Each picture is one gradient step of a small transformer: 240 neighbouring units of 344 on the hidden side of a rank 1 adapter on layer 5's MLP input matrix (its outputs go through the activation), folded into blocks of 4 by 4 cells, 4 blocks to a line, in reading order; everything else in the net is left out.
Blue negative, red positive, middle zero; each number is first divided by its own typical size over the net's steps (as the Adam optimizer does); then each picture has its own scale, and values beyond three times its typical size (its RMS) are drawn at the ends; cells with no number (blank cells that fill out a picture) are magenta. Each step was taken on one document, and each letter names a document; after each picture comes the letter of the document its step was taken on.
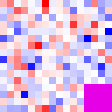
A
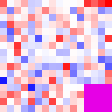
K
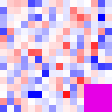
A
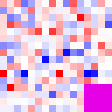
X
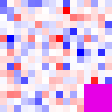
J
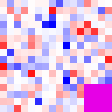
A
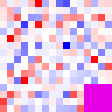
J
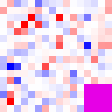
J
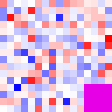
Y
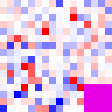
A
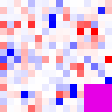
A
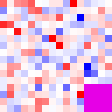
X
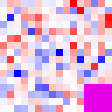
X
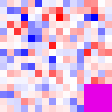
Y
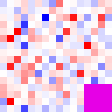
J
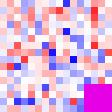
Y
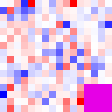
X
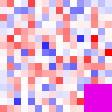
Y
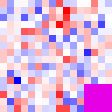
K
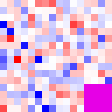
A
